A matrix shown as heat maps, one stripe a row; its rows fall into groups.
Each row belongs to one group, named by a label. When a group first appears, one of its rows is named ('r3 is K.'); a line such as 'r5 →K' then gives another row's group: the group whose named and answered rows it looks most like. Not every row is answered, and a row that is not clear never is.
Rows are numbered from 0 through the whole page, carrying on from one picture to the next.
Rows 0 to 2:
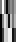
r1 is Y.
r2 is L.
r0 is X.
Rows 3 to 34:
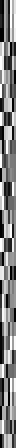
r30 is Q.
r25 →L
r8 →L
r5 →Q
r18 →Y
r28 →L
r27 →Q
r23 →Y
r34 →L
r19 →L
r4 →Q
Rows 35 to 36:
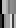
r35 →Y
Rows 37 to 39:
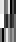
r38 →X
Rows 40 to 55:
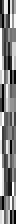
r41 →Q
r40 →Y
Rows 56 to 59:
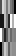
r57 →Q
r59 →Y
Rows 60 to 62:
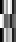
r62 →L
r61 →X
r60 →L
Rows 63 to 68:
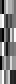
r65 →Q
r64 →X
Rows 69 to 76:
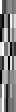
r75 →X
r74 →Y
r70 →Q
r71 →Y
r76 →X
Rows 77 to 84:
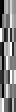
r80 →L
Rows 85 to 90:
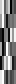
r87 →Q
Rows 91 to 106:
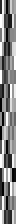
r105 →X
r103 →L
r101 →X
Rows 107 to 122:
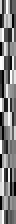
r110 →Y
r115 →L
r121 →Y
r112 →Q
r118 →Y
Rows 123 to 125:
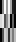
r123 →L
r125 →Y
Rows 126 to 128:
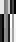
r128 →Q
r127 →Q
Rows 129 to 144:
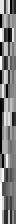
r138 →Y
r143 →X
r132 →Y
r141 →X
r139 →Y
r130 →Y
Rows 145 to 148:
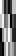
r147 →L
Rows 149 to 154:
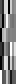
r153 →Y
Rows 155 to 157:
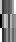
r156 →Y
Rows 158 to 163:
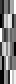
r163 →Q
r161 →L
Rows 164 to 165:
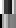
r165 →Y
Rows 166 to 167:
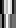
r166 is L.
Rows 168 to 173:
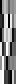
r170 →L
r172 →X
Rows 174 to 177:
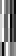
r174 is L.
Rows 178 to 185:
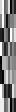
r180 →Q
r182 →Y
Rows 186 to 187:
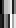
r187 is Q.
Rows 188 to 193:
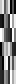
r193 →Q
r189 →Q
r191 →L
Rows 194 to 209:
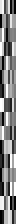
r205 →Q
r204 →L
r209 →L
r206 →Y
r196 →X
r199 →Y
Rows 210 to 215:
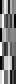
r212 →Y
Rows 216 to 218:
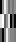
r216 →Y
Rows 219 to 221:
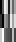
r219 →Y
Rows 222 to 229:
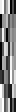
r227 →Q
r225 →Y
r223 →Y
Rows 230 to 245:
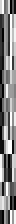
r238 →Q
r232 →Q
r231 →Q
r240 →L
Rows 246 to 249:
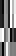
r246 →Q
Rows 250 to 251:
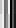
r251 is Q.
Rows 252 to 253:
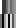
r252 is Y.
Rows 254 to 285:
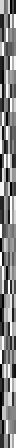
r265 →L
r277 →Q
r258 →Q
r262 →X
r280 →L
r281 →Q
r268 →Q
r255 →Q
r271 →Y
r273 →X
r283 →Y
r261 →Q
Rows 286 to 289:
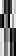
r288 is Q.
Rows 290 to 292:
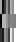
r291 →Y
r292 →Q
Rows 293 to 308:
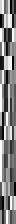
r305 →X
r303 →X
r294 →L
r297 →L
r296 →X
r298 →X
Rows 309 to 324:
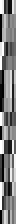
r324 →Y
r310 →Y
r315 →L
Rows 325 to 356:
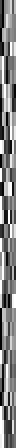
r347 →Y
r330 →X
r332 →L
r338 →L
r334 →Q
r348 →Y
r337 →X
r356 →X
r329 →X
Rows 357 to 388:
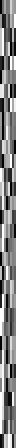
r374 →X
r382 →X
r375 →Y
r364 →Q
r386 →X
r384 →X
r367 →L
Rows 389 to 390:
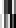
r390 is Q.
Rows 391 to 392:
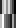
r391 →L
